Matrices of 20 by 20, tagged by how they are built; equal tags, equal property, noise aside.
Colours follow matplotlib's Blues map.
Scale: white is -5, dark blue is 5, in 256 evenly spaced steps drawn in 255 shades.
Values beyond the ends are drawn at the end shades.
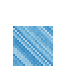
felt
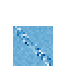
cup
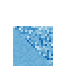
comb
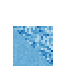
comb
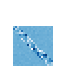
cup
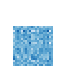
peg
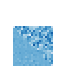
comb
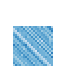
felt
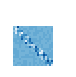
cup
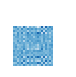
peg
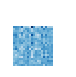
peg
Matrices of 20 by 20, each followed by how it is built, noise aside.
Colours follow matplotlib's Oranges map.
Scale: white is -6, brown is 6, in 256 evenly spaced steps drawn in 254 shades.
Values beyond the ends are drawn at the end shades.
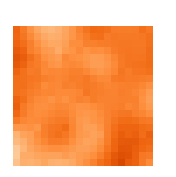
smooth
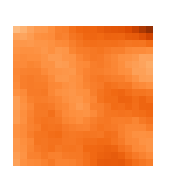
smooth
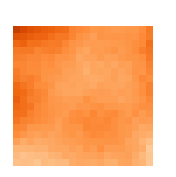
smooth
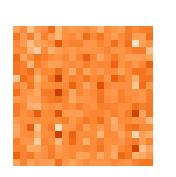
uneven columns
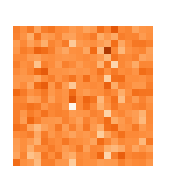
uneven columns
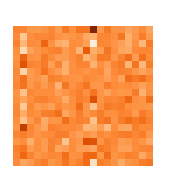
uneven columns
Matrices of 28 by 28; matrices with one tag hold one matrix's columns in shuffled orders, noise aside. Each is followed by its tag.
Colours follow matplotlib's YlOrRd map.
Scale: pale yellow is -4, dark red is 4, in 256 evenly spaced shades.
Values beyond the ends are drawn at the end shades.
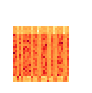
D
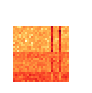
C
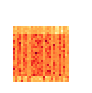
D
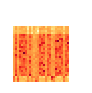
D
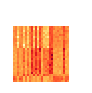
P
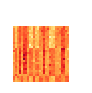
P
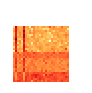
C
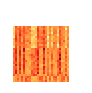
P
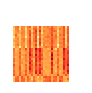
P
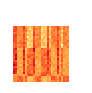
P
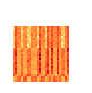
P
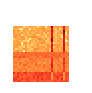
C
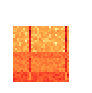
C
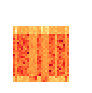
D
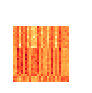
P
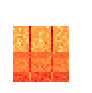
C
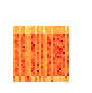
D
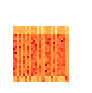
D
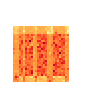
D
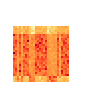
D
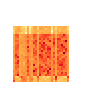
D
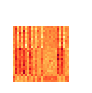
P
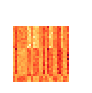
P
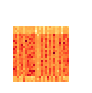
D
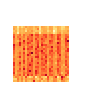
D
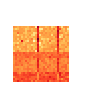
C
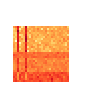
C
